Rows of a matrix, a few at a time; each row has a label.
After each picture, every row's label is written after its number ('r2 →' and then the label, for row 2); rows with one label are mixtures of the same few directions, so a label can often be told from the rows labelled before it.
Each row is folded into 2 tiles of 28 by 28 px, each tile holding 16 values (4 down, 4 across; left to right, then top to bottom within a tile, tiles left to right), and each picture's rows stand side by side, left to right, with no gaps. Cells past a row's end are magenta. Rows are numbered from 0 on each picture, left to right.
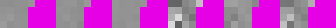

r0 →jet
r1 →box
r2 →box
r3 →jet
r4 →jet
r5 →jet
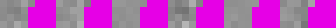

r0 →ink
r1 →box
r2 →jet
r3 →ink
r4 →jet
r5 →box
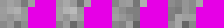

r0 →ink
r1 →ink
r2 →box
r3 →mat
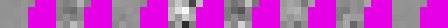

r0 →box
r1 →ink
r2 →jet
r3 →ink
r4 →ink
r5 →ink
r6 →mat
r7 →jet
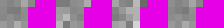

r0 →ink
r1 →jet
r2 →box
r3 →ink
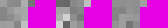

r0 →box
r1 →jet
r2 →mat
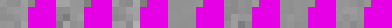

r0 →box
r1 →jet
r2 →box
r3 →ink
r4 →mat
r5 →mat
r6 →ink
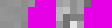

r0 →box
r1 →mat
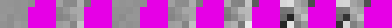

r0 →mat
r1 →box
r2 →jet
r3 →box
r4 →box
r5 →jet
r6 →jet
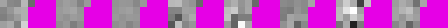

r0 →box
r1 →ink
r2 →ink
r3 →jet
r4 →mat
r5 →mat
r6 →ink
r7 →ink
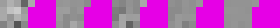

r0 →ink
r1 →mat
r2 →mat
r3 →mat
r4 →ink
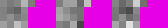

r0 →ink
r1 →box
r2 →ink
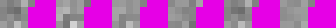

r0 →ink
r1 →mat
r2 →mat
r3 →box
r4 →ink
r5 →box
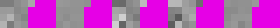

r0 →jet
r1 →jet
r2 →jet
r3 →jet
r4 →mat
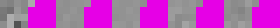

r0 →mat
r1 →mat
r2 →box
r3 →mat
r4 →ink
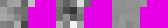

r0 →box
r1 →ink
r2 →mat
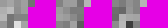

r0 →mat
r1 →box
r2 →mat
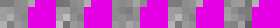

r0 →jet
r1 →jet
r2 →ink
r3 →jet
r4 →box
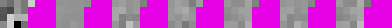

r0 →mat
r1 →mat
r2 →mat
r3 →ink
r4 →box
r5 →mat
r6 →box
